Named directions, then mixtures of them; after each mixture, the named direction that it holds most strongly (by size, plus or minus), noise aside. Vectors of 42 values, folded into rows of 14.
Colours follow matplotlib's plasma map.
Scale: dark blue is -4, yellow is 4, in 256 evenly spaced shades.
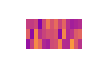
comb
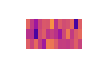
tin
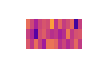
tin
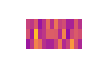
comb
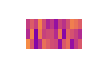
comb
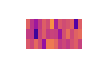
tin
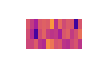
tin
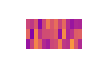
comb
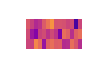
tin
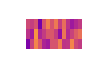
comb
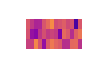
tin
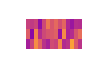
comb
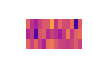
tin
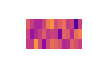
tin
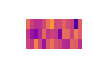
tin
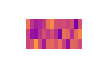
tin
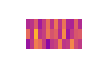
comb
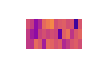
tin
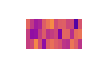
tin
